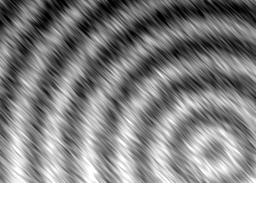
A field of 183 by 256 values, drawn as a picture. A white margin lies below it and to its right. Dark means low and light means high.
Rings spread out from the bottom right. No row or column stands out. Values rise toward the bottom.
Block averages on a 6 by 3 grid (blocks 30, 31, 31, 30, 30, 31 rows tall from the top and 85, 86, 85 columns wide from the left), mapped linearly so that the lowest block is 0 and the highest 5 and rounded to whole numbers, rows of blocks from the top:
0 0 0 / 1 1 1 / 2 2 2 / 3 3 3 / 4 4 4 / 5 5 4
